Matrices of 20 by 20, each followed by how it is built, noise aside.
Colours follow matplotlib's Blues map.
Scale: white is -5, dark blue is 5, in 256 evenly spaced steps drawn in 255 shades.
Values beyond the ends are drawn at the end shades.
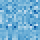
low rank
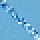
banded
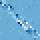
banded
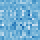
low rank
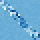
banded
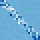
banded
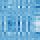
low rank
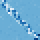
banded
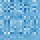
low rank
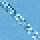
banded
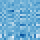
low rank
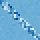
banded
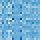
low rank
